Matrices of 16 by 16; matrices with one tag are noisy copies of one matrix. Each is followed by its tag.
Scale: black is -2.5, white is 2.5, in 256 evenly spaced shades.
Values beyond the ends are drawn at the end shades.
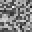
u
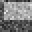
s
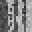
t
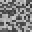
u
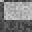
s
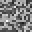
u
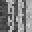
t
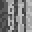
t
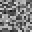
u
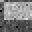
s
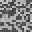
u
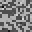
u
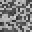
u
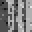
t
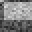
s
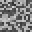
u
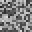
u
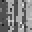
t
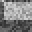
s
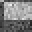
s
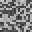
u
